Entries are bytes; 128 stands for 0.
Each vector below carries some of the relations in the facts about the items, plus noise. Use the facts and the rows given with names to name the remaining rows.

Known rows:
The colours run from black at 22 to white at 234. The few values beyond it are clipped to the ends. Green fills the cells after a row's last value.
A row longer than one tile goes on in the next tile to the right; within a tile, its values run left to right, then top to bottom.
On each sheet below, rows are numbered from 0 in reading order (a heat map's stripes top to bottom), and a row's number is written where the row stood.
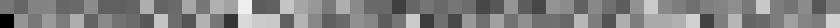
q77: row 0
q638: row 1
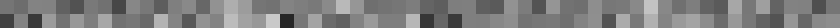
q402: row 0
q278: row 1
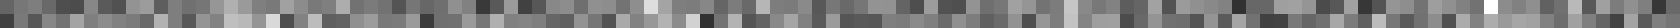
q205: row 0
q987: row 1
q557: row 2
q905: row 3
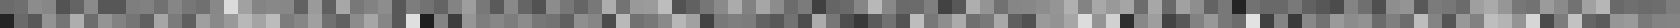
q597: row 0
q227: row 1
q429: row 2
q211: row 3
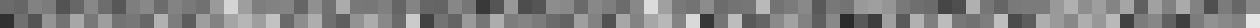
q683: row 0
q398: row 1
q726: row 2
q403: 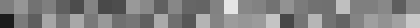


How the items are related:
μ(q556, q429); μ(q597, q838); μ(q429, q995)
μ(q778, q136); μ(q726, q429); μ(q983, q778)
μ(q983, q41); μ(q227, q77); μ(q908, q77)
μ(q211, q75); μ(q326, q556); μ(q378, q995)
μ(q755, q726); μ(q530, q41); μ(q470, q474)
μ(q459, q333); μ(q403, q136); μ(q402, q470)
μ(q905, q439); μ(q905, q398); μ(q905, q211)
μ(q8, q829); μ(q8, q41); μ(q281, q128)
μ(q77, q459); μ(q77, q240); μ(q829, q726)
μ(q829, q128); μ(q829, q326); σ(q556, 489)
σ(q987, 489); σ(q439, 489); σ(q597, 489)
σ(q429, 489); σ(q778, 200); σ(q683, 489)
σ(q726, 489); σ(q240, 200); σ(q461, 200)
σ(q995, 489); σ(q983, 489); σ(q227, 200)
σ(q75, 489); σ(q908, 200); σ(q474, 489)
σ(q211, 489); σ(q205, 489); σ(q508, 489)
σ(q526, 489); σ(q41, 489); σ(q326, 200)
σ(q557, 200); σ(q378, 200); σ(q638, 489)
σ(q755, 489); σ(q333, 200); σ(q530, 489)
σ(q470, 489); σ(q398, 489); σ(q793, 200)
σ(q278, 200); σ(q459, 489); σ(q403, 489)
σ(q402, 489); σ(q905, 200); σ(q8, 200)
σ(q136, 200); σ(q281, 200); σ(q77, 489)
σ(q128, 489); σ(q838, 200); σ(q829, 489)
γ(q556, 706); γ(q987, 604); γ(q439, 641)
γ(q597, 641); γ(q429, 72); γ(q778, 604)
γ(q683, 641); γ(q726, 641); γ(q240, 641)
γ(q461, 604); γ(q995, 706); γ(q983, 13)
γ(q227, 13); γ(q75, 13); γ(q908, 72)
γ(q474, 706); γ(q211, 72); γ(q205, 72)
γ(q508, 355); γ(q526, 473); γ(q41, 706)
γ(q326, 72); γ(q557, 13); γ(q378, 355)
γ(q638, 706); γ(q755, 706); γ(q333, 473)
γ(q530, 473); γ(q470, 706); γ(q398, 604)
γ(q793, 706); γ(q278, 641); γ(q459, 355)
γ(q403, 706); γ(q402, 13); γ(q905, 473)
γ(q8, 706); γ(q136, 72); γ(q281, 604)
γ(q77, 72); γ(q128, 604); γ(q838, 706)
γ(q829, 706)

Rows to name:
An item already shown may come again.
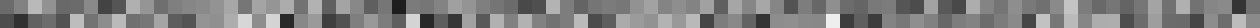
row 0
q429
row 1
q726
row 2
q793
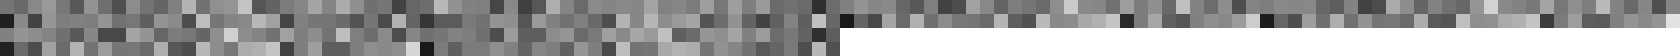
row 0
q227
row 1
q326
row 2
q755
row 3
q755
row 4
q755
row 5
q908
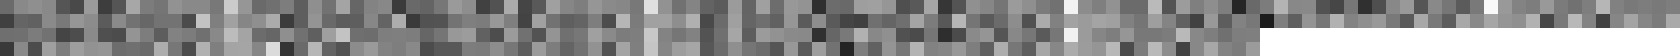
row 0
q281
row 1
q461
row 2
q905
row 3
q530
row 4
q128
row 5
q557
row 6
q530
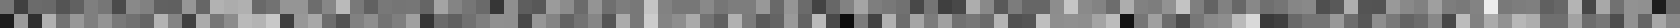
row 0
q459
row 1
q136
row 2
q829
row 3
q838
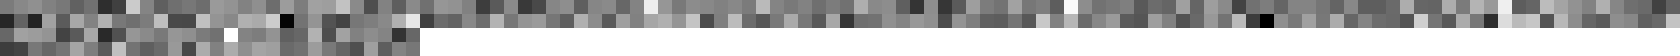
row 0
q556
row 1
q526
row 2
q778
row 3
q77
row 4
q905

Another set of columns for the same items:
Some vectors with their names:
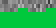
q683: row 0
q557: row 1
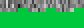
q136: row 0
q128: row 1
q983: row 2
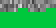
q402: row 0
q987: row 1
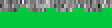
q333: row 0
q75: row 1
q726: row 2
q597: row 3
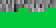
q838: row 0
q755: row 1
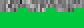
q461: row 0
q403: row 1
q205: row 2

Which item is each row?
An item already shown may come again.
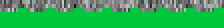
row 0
q281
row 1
q77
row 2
q136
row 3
q530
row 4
q75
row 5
q908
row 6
q778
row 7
q75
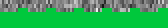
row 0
q429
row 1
q557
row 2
q75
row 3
q378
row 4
q8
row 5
q227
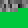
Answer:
q326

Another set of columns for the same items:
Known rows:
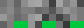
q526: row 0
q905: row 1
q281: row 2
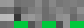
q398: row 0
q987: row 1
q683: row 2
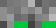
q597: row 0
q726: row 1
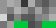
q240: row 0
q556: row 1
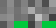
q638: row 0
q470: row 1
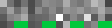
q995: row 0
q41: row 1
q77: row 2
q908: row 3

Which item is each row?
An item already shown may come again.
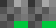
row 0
q983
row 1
q983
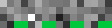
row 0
q326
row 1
q77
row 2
q8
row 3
q905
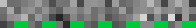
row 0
q429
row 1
q838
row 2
q8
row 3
q557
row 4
q128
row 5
q333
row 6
q227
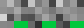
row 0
q333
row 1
q326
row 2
q378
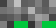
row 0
q778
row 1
q402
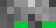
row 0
q530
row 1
q378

